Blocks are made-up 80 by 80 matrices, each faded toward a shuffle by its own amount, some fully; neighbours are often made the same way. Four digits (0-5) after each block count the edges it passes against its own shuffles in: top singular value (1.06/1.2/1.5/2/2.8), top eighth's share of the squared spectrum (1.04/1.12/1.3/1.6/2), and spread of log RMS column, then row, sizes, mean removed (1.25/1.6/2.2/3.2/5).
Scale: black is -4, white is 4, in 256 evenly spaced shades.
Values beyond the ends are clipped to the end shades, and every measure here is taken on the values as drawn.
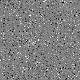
3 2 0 0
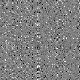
4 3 2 1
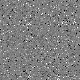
3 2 1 1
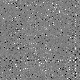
3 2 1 1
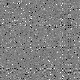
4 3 1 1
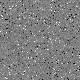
0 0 0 0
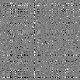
4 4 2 3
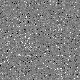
3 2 1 1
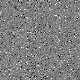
3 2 1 1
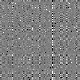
5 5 3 2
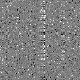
4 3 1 1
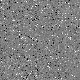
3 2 1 0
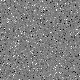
1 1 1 0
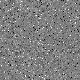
2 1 0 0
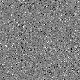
3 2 1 1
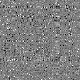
4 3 2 2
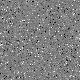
0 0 0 0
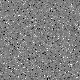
0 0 0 0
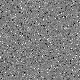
1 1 0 0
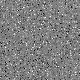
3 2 0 0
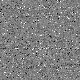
1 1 0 1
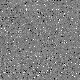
1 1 0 1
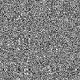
3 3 1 2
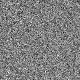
0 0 0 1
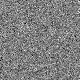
0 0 0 0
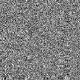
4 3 2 2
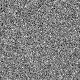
0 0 0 0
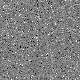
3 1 0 0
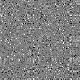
4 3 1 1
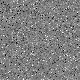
2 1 0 0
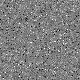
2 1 0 0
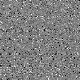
3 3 1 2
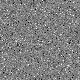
2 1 0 0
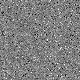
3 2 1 1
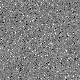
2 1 0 0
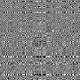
5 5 3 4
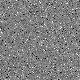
2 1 0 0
